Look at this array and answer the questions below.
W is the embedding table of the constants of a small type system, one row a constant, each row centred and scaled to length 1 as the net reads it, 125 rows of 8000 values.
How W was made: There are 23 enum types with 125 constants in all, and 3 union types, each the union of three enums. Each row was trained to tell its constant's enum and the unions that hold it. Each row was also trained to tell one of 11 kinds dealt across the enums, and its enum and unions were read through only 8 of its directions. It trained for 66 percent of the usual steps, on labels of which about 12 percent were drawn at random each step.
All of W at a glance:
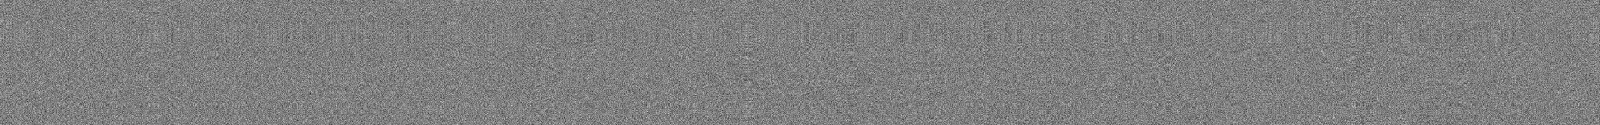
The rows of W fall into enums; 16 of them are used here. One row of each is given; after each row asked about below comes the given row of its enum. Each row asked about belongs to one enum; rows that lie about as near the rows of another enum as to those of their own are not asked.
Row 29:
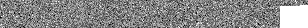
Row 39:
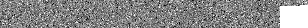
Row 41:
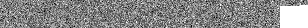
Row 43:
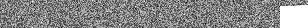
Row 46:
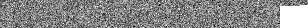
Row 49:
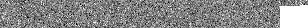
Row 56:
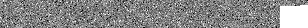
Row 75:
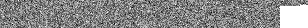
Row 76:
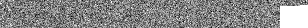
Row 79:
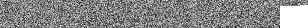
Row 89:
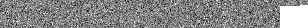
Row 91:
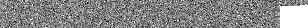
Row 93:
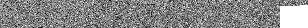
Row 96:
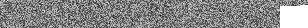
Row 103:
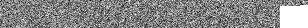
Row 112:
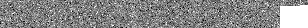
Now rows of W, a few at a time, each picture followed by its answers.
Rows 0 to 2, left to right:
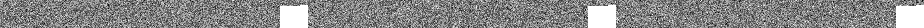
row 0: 56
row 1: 89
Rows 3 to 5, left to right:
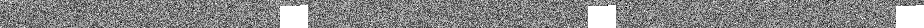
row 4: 89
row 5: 29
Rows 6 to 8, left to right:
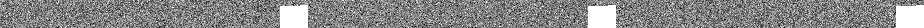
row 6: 56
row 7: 49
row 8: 41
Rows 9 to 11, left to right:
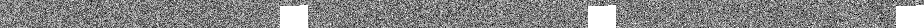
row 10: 41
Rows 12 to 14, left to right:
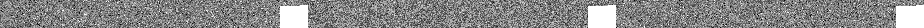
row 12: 39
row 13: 43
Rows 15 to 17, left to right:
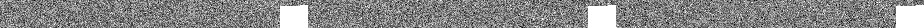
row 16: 29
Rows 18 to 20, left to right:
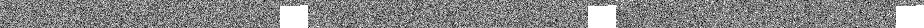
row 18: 96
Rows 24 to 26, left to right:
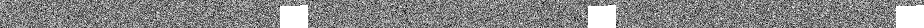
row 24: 103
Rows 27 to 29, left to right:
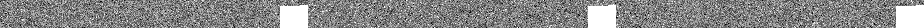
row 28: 103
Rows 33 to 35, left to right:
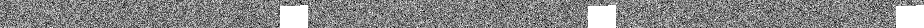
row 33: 96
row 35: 103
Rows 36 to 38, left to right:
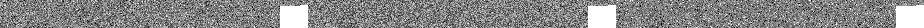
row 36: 56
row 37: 41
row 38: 56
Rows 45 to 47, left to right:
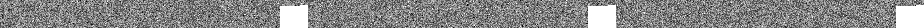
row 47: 76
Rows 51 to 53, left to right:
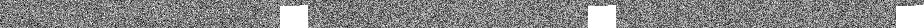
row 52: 76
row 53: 76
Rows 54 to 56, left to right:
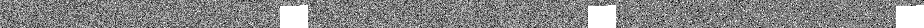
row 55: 76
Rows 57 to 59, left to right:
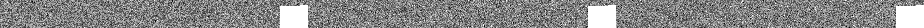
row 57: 49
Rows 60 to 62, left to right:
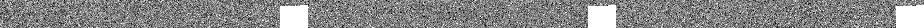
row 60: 43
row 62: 39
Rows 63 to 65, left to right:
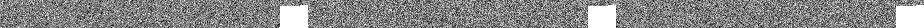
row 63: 56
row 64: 79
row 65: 96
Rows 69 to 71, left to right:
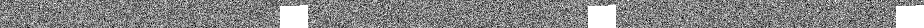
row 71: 93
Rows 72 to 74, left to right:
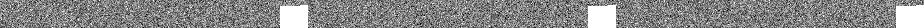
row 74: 41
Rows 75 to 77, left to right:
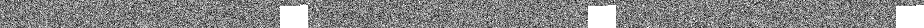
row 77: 75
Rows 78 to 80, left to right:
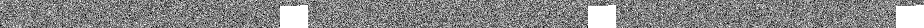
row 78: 96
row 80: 76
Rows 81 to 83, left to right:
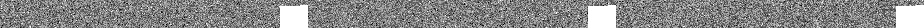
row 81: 75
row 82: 29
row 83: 93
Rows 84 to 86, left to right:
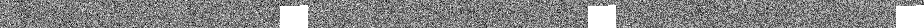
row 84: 49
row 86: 41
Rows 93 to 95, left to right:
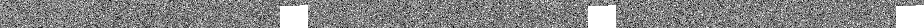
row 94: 103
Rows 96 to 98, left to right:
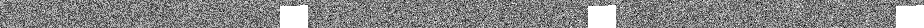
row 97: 96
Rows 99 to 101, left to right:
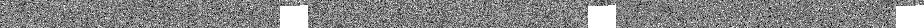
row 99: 49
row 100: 79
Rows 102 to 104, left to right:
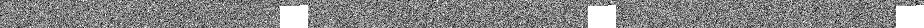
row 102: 39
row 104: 96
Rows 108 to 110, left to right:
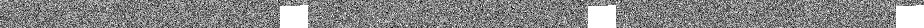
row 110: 41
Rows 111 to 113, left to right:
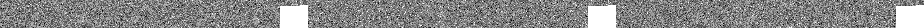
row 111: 29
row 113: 29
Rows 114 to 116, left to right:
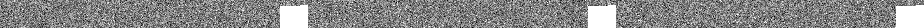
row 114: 103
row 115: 49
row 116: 49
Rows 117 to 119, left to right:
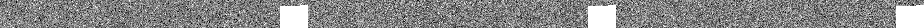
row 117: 89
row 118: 103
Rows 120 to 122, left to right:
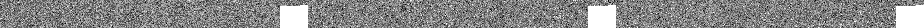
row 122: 89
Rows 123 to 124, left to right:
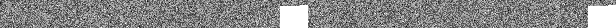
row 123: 39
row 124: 56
